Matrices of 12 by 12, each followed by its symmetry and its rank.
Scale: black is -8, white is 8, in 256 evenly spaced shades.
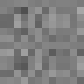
neither, rank two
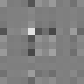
symmetric, rank one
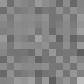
symmetric, rank two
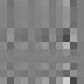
neither, rank one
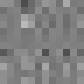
neither, rank two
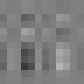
neither, rank one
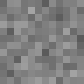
neither, full rank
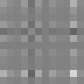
symmetric, rank one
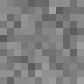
neither, full rank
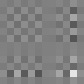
symmetric, rank one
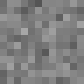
neither, full rank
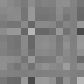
symmetric, rank two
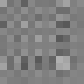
symmetric, rank two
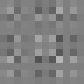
symmetric, rank one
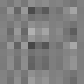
neither, rank one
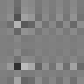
neither, rank one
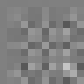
symmetric, rank two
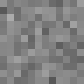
neither, full rank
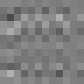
neither, rank two
